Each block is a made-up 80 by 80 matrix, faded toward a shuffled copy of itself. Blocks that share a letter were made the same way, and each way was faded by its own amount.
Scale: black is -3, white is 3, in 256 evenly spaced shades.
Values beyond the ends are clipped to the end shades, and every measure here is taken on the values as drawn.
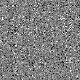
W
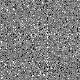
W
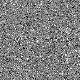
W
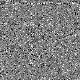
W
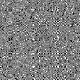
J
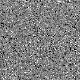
W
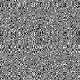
J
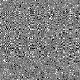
J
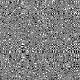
J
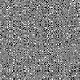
J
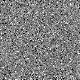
W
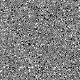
W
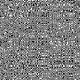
J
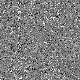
W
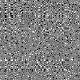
J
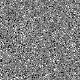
W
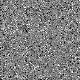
W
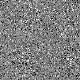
W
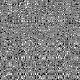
J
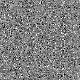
W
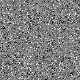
W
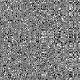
J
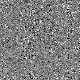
W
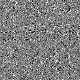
W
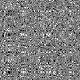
J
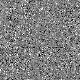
W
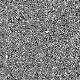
W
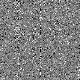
W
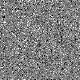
W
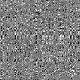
J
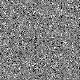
W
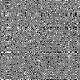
J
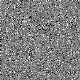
W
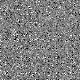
W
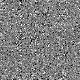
W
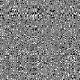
J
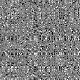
J
